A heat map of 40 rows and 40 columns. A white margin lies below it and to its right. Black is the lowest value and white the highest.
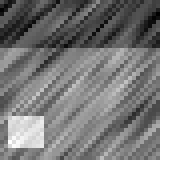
Ninth with the highest average: bottom left. Seam: horizontal, 30% of the way down, the bottom part higher. Odd patch: higher, in the bottom left.
